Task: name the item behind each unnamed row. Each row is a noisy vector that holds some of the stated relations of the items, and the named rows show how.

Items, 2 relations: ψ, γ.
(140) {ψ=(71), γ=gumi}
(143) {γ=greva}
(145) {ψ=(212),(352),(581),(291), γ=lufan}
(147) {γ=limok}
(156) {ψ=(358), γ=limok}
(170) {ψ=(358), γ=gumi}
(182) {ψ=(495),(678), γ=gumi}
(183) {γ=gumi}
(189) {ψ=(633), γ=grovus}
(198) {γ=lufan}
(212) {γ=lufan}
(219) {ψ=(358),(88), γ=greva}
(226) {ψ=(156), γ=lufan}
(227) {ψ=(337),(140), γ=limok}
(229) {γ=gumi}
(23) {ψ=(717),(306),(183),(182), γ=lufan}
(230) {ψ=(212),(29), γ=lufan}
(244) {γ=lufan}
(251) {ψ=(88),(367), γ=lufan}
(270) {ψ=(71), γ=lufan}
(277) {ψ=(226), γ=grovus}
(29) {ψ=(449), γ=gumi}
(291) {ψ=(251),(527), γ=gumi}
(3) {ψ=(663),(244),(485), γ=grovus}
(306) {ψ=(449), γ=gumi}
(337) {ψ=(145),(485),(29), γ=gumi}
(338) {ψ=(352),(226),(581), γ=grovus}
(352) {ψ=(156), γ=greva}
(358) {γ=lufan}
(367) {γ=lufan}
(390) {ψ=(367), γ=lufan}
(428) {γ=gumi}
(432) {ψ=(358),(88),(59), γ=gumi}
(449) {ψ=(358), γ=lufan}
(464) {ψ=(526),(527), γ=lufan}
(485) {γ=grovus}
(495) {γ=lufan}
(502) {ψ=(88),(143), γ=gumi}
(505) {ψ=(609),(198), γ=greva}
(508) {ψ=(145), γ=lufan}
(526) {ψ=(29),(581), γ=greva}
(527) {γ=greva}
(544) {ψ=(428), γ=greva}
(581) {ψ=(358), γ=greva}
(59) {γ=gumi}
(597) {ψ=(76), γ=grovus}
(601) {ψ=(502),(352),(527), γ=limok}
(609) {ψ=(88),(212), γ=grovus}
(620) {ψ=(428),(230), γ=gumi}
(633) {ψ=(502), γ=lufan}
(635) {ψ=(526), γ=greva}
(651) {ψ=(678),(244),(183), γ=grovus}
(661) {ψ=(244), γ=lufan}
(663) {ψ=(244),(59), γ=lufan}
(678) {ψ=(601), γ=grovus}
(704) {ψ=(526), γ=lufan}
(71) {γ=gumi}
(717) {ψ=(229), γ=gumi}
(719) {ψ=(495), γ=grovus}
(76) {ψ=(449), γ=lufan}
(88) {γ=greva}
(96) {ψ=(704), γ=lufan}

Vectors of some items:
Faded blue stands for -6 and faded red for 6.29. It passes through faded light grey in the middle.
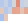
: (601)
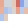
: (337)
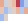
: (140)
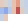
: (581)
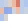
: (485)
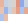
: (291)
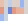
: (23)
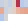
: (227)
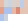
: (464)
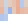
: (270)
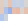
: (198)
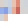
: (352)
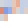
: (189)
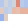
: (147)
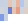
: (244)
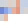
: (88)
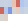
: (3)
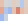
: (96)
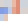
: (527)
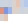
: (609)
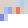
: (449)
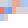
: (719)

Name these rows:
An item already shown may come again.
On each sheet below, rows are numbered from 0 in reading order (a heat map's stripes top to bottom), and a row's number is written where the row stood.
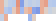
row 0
(432)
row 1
(678)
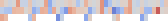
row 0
(505)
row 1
(502)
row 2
(495)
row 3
(29)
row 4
(88)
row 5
(226)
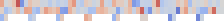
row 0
(140)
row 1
(230)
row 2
(678)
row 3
(505)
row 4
(428)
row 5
(3)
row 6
(244)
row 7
(358)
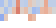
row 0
(156)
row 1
(505)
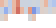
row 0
(635)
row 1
(609)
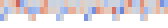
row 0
(71)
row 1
(143)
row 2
(367)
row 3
(495)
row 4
(651)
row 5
(620)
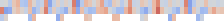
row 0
(597)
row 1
(170)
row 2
(59)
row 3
(544)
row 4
(219)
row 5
(526)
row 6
(59)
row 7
(212)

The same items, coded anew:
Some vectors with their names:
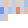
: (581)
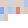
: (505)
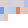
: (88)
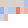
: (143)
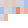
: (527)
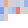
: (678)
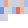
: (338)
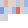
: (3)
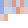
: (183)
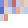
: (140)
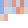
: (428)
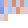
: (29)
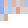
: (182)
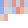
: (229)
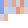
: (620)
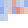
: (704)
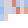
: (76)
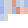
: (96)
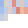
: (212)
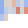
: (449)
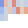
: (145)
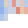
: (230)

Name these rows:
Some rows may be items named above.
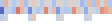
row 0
(609)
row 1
(219)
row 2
(526)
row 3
(147)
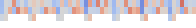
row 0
(367)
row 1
(527)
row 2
(147)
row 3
(337)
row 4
(212)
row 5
(170)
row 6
(270)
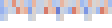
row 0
(230)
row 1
(156)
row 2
(189)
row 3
(485)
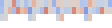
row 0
(367)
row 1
(651)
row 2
(143)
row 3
(678)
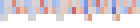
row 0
(198)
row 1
(244)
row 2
(226)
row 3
(71)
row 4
(502)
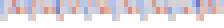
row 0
(367)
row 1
(601)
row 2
(432)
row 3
(147)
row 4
(23)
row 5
(495)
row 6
(635)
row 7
(291)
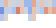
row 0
(719)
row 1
(601)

